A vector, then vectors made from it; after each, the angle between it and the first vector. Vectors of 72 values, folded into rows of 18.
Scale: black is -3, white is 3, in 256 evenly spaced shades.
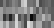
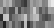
partly opposed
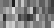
partly aligned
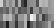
nearly opposite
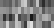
nearly parallel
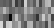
partly aligned
